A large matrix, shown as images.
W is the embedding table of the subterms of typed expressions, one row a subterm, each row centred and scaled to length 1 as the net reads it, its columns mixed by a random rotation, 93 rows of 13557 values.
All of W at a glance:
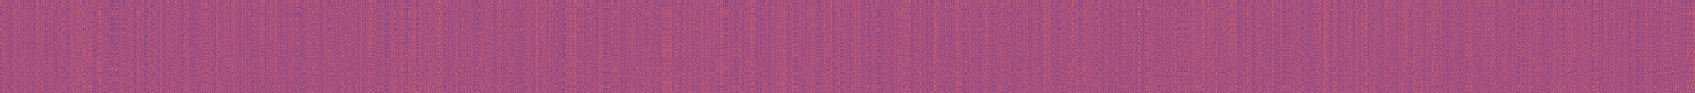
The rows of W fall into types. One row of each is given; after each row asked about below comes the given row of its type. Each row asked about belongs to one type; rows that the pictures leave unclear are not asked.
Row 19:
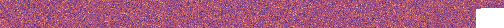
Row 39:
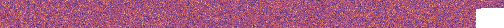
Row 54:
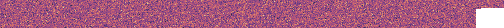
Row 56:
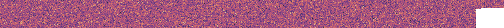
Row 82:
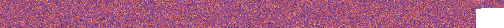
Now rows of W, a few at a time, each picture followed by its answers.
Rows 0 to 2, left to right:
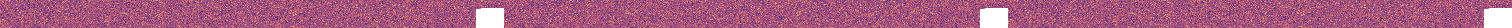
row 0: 19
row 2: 19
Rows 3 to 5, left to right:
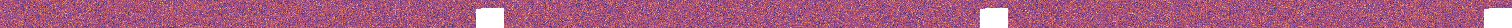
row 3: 19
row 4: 39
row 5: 19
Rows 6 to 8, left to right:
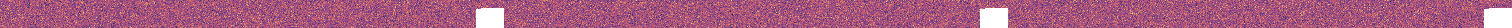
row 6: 19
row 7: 56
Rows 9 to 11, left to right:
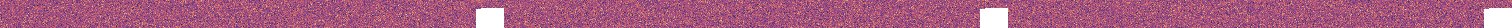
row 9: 82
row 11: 56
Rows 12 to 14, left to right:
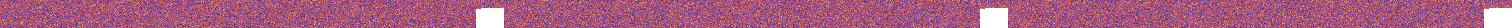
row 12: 56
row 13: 56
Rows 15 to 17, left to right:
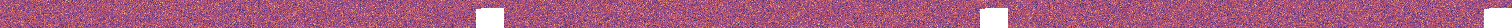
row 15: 82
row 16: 82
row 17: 39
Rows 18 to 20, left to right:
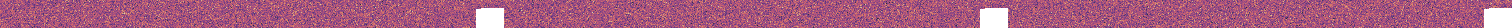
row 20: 54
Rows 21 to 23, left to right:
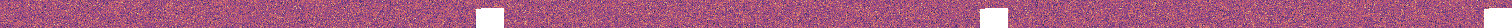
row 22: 56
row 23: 19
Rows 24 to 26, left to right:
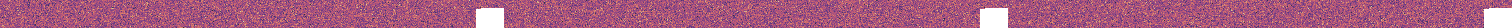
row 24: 19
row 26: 56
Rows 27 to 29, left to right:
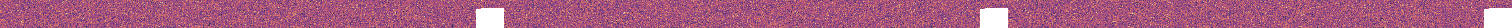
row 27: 19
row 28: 19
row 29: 19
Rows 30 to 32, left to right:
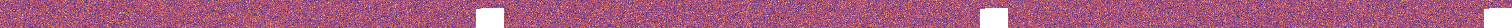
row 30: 19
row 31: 54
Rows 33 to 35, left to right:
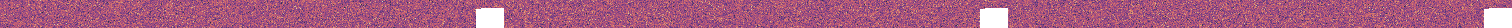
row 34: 39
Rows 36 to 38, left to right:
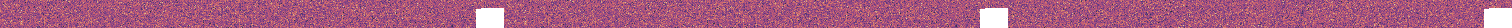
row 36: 56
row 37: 56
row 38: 54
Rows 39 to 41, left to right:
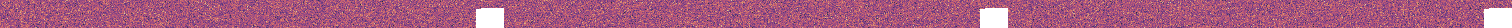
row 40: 56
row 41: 19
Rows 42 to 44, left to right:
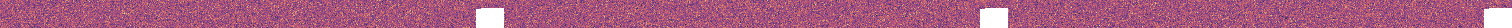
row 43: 82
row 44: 54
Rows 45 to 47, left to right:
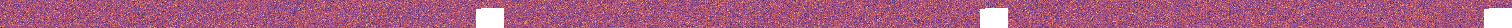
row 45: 54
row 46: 56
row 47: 19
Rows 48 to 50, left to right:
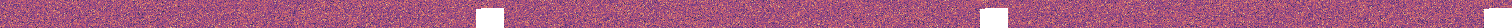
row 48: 54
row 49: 82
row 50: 56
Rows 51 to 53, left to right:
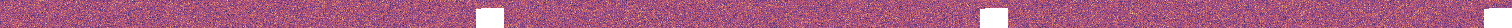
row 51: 56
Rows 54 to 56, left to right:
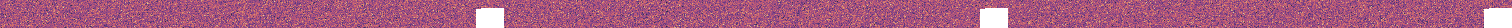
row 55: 54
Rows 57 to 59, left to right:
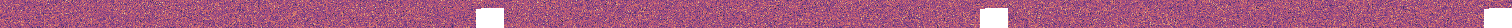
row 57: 82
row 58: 39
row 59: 39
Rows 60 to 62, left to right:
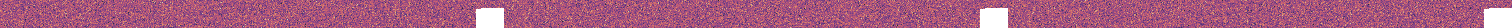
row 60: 19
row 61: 39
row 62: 39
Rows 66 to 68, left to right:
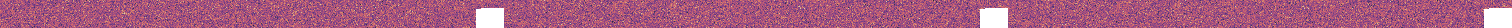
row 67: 56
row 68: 56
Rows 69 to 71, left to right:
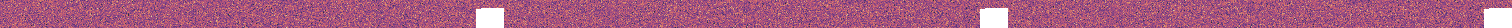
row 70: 56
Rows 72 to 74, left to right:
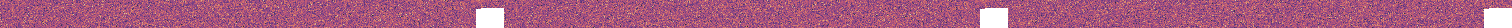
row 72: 82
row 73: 82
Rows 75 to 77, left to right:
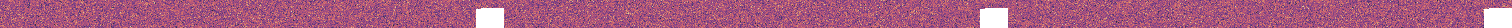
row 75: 19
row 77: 56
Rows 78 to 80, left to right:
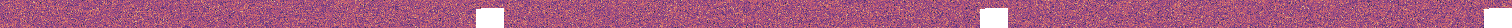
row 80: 56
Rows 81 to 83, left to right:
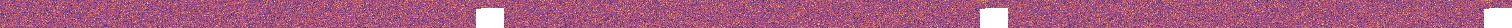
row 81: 54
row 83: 82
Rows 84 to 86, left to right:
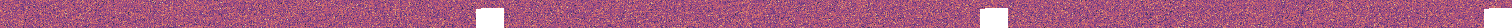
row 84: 19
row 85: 54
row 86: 54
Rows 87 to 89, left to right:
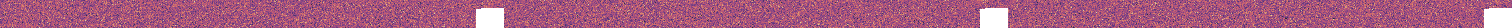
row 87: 54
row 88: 82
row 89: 54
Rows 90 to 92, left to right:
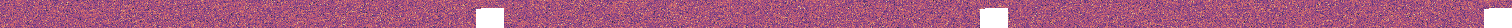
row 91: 56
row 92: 82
